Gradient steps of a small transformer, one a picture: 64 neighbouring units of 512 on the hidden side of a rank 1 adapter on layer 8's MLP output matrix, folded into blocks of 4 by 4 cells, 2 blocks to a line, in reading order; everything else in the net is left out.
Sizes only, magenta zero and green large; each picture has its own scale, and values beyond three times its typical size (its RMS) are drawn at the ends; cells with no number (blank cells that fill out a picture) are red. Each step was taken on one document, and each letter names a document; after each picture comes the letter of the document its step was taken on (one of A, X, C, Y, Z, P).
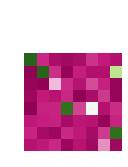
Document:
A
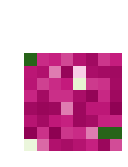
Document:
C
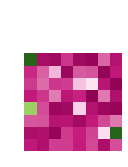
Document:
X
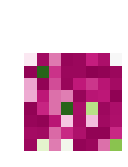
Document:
A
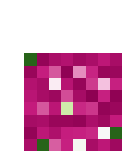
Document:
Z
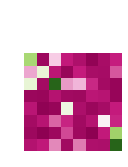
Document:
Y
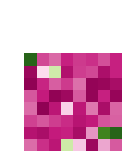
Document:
A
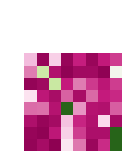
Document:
Y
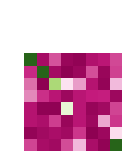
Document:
Y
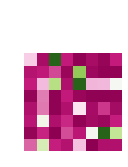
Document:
C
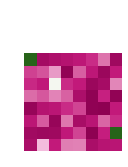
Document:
Z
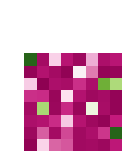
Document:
Z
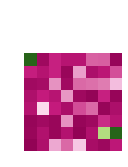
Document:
Z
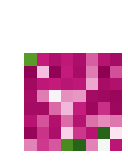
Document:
A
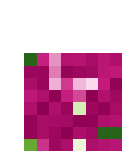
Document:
C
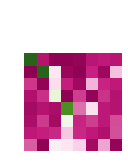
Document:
A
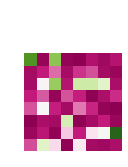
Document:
C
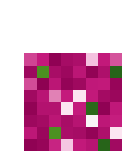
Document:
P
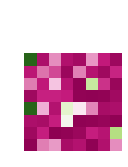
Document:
X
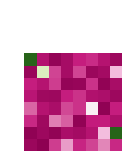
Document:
A
